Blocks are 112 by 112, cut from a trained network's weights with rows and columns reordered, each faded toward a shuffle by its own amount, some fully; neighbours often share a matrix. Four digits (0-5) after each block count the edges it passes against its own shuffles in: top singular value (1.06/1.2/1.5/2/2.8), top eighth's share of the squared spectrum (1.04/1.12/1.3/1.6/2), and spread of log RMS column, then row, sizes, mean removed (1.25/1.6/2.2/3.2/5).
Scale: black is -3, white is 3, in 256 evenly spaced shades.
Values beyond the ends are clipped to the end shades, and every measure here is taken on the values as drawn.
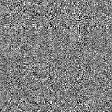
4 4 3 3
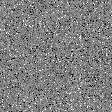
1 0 0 0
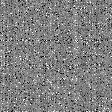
3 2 0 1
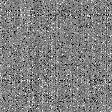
3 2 0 2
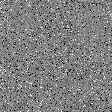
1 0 0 0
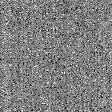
2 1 0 1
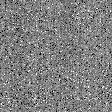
2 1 0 1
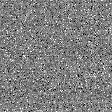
1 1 1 0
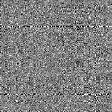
4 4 2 3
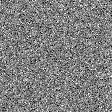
0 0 0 0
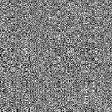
4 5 3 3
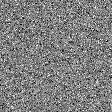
0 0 0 0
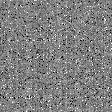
2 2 0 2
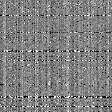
4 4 1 4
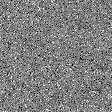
0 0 0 0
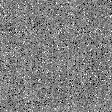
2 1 0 1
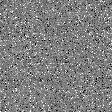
0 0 1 0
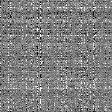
4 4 4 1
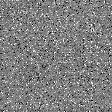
1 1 1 0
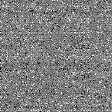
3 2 2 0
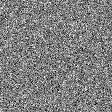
1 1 0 0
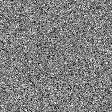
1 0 0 0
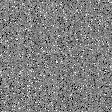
1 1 0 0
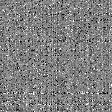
3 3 0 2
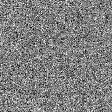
2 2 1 0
